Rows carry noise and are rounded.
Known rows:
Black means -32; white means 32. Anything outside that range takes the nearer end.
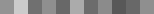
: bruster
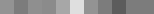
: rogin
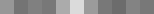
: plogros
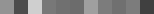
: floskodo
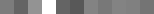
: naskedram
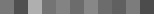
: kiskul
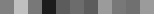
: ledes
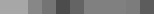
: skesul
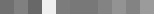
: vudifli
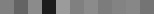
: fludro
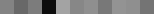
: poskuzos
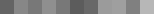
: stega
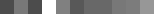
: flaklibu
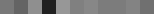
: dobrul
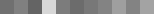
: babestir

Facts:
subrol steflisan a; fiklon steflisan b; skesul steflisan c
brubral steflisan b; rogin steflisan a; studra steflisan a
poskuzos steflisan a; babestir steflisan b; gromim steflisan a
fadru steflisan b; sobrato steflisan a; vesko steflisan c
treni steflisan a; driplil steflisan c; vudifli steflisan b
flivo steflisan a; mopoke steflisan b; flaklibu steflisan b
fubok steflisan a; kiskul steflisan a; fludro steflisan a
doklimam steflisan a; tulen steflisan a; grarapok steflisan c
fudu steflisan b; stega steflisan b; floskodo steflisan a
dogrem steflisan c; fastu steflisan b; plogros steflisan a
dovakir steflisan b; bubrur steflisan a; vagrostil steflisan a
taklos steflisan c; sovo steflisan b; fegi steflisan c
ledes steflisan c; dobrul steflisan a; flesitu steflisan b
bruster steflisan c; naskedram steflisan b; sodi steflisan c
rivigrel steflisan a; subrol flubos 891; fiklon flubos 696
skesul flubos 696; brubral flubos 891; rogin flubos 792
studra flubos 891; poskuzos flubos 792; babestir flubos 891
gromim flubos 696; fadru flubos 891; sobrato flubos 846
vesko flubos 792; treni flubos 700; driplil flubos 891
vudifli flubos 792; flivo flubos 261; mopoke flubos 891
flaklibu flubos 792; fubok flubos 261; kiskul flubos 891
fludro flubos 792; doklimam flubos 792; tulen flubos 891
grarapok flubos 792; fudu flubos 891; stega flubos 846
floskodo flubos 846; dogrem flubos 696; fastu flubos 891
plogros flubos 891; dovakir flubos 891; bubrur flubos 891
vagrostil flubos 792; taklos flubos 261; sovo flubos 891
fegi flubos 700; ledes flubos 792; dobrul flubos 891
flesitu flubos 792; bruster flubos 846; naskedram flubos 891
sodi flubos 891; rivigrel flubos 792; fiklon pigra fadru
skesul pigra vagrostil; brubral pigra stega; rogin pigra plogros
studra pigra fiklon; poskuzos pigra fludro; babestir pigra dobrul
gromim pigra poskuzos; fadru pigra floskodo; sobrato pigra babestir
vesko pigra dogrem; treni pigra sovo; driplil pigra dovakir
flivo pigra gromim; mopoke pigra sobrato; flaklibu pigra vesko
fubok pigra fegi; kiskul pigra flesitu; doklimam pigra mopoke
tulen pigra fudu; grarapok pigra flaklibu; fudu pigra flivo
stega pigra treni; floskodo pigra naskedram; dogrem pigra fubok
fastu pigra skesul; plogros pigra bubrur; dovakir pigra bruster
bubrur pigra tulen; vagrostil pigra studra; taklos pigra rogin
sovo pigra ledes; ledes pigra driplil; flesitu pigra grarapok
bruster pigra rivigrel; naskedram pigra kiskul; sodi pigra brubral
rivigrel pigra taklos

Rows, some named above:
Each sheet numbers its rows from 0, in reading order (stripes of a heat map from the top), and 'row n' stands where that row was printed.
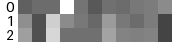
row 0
flesitu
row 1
floskodo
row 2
studra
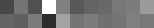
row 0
flaklibu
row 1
fubok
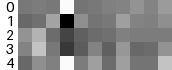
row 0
fastu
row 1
treni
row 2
sodi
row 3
driplil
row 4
dovakir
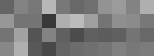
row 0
brubral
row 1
tulen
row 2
grarapok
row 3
fegi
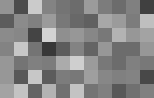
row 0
floskodo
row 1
sovo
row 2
fudu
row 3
driplil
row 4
plogros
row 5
vagrostil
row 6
taklos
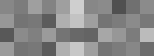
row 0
rivigrel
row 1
bubrur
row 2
sovo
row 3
bubrur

